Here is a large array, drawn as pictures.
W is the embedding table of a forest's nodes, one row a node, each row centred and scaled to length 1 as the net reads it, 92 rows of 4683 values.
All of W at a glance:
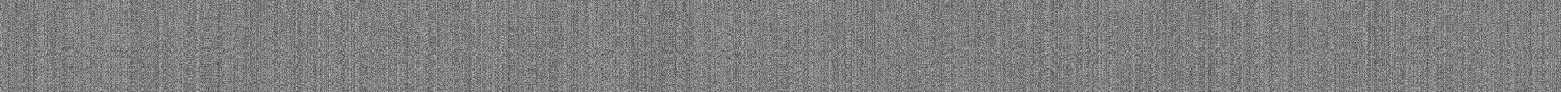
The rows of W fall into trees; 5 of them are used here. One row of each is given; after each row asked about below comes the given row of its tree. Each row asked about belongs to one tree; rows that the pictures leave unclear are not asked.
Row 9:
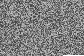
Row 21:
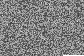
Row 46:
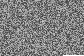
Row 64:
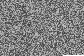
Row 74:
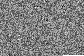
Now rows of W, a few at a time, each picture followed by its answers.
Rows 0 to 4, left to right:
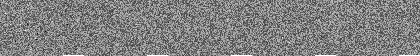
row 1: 64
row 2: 74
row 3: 9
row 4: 21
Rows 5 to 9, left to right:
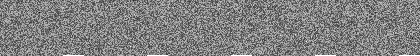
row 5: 9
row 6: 9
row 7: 21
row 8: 64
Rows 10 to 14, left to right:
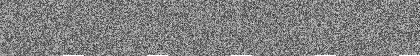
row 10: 74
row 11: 21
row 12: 21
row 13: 74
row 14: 21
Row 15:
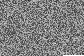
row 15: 46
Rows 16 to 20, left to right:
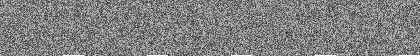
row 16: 21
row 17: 46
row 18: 64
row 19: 21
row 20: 74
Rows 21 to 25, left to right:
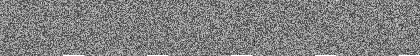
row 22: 46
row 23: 74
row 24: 46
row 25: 74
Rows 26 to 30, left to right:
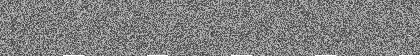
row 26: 9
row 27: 46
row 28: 21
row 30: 46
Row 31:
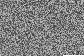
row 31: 46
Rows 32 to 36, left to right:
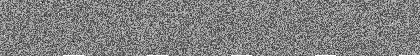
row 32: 21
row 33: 74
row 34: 9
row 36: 21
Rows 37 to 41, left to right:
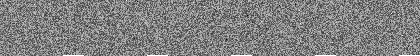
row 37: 21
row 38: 64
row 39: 21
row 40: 9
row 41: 46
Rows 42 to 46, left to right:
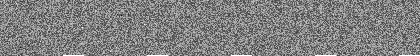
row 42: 21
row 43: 21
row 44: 46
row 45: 21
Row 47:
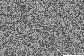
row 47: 64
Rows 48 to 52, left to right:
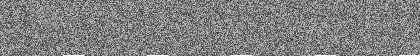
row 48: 64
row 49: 9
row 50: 74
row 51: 74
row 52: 21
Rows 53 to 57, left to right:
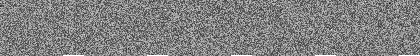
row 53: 21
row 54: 46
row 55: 46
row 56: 64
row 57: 74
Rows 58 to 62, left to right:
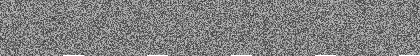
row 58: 9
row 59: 46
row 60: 21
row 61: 9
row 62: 21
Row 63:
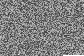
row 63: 21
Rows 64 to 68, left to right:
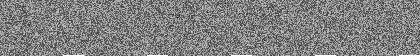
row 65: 46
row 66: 64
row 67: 64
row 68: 46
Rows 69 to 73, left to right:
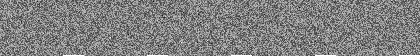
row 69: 46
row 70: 46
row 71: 74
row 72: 64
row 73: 46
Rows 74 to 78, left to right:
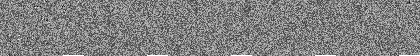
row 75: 64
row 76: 21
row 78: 64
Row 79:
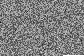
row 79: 9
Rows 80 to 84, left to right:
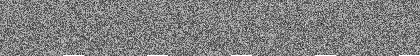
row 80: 46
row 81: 9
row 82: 64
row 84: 46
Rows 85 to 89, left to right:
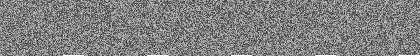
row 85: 21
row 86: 64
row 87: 46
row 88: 46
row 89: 74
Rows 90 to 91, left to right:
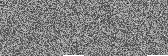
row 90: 46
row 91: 64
